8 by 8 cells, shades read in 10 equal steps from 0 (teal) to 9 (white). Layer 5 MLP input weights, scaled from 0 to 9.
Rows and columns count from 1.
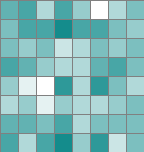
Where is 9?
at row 1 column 6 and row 5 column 3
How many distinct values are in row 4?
5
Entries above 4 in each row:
4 1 4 3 5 7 1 3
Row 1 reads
3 2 6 2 5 9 6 4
